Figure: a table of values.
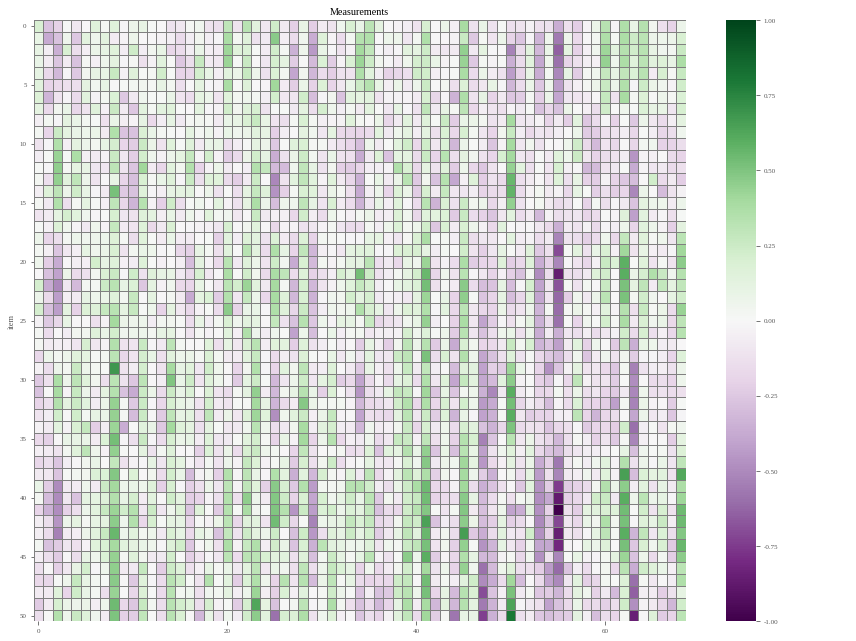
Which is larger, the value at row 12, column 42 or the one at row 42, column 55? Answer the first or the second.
the first
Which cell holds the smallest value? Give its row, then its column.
41, 55
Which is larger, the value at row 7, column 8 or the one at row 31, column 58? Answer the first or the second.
the first
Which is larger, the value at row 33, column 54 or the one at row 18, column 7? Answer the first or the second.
the second
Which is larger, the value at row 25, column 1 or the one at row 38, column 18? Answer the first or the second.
the second
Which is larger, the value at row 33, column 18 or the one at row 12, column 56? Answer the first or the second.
the first
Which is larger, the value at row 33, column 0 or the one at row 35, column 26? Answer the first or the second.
the second
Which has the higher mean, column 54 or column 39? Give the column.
39
